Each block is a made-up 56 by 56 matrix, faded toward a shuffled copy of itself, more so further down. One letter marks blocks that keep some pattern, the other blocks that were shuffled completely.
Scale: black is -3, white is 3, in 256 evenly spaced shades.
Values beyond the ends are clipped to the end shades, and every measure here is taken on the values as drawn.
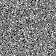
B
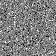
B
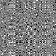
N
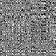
N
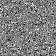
B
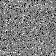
B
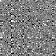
N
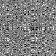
N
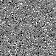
B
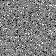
B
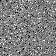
B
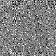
N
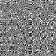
N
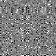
N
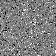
B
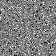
B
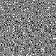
N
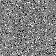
B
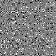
N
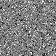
B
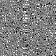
N
